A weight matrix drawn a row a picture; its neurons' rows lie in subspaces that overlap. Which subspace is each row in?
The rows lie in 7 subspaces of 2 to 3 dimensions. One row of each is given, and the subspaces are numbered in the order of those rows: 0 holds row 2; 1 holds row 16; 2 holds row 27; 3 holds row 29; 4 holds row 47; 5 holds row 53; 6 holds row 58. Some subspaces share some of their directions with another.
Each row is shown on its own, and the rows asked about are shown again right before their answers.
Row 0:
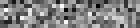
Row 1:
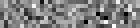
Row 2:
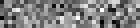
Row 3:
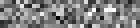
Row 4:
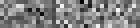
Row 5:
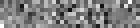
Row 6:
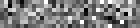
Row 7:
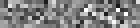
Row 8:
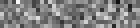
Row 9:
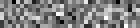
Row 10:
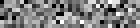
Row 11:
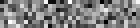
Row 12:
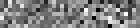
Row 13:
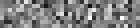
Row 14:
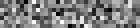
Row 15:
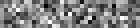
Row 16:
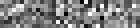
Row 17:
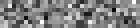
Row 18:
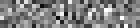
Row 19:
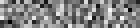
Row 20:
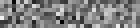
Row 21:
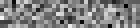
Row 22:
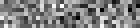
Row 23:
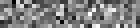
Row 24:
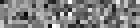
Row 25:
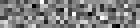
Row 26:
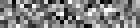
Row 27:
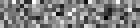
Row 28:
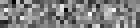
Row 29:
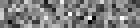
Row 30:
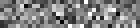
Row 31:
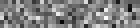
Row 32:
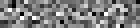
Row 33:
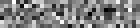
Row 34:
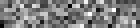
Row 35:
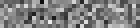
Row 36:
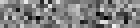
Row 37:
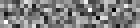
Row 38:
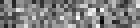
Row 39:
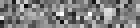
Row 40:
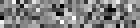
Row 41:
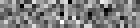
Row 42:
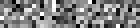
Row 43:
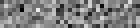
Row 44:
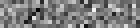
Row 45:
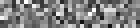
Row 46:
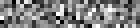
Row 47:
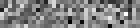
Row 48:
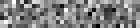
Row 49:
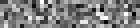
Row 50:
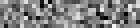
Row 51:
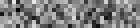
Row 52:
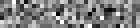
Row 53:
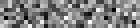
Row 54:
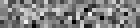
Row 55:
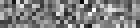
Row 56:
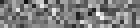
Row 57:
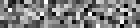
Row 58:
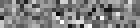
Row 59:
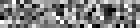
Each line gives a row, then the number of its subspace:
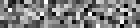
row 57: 4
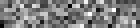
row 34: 5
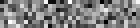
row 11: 3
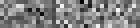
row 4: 1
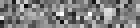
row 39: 1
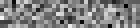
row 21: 4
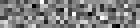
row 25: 2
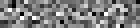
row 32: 4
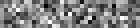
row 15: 3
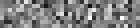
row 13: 3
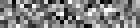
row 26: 3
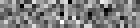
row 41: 3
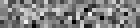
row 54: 4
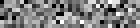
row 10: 0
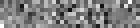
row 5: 1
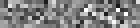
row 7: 4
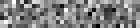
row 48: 6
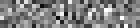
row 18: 3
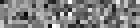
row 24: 3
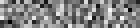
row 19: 3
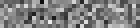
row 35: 1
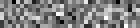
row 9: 2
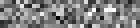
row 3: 5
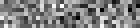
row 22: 0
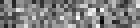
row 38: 0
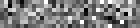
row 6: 4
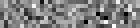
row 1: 2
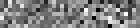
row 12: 4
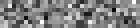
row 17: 5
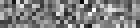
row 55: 1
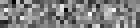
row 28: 6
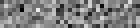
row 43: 1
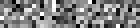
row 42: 1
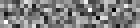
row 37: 2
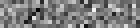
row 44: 1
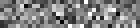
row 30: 5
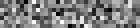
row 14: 6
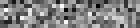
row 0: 6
